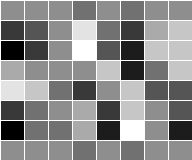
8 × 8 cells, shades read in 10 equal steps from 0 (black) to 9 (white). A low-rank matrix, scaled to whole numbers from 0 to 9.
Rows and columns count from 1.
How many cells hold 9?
2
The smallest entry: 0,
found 2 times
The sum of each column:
28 35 38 44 32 35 40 38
